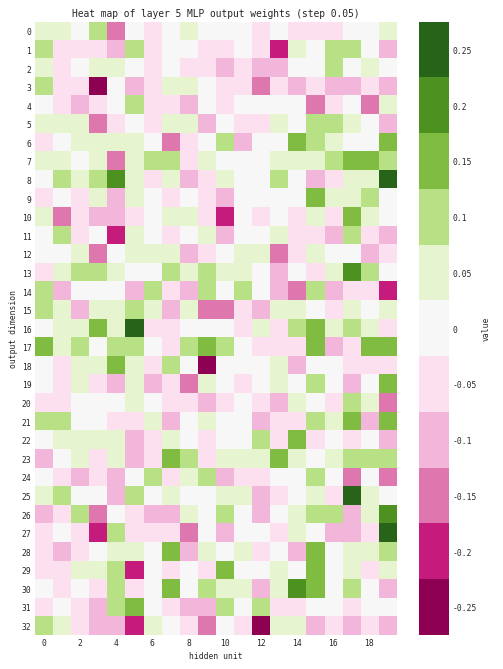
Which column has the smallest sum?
12
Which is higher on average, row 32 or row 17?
row 17
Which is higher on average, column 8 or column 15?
column 15
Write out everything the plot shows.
Title: Heat map of layer 5 MLP output weights (step 0.05)
x-axis: hidden unit, ticks 0 2 4 6 8 10 12 14 16 18
y-axis: output dimension, ticks 0 1 2 3 4 5 6 7 8 9 10 11 12 13 14 15 16 17 18 19 20 21 22 23 24 25 26 27 28 29 30 31 32 (0 at the top)
Colour bar: value, ticks -0.25 -0.2 -0.15 -0.1 -0.05 0 0.05 0.1 0.15 0.2 0.25
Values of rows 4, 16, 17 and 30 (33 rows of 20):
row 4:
0 -0.05 -0.1 -0.05 0 0.1 -0.05 -0.05 -0.1 0 -0.05 0 0 0 0 -0.15 -0.05 0 -0.15 0.05
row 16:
0 0.05 0.05 0.15 0.05 0.25 -0.05 -0.05 0 0 0 -0.05 0.05 -0.05 0.1 0.15 0.05 0.1 0.05 -0.05
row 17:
0.15 0.05 0.1 0 0.1 0.1 0 -0.05 0.1 0.15 0.1 0 -0.05 -0.05 -0.05 0.15 -0.1 -0.05 0.15 0.15
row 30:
0 -0.05 0 -0.05 0.1 -0.05 0 0.15 0 0.1 0.05 0.05 -0.1 0.05 0.2 0.15 0 0.1 0 -0.1
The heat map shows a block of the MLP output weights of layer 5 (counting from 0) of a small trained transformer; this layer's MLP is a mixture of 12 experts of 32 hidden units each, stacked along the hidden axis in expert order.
